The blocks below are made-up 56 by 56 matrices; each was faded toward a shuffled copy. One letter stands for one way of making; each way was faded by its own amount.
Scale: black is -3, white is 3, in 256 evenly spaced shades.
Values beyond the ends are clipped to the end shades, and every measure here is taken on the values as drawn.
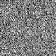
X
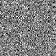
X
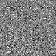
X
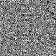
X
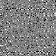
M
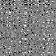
M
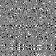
M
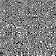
M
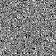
X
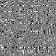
M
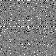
M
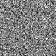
X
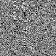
X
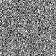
X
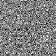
X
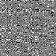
M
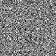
X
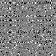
M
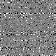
M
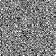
X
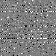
M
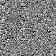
X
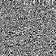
X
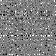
M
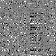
M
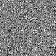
X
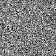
X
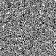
X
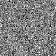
X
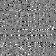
M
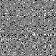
M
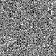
X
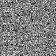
X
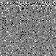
M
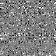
M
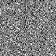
X
